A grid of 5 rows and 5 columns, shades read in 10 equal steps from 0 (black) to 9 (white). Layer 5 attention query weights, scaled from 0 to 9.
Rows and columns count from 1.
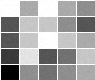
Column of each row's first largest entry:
1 2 3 2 5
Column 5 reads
5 3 6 7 6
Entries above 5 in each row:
4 2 4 2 1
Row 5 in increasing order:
0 4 5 5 6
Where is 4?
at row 4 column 4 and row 5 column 3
